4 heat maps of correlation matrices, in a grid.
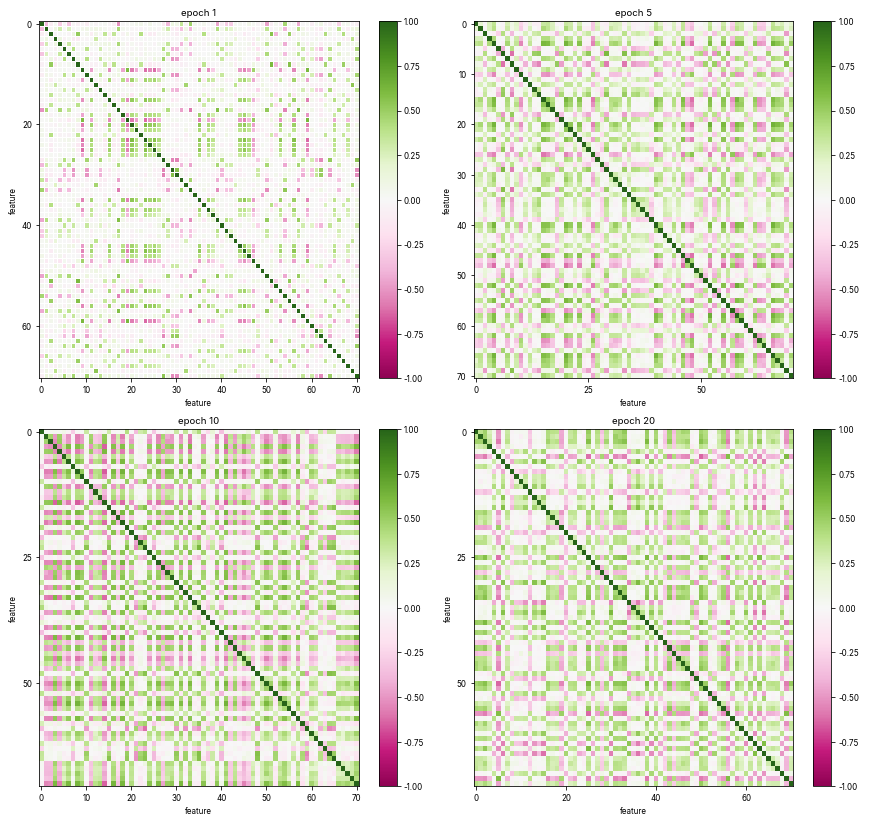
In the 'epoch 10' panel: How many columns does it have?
71
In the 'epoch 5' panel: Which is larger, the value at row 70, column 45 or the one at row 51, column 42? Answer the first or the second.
the first
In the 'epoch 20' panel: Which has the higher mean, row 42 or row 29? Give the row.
29
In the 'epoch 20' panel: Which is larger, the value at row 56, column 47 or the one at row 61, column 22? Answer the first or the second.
the second
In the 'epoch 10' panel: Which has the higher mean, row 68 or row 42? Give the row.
68
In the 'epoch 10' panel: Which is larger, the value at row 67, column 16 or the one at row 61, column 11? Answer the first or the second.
the first
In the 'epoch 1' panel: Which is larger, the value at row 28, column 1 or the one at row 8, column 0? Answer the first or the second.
the first
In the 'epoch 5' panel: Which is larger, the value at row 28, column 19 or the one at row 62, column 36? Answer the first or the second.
the second
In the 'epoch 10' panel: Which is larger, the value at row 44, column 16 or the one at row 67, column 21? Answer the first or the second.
the second
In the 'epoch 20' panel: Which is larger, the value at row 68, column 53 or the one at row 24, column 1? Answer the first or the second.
the second
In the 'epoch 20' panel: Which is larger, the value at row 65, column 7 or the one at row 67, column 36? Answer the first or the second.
the first
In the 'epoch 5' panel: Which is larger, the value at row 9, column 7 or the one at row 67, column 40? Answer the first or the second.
the second
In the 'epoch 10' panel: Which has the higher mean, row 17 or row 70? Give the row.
70
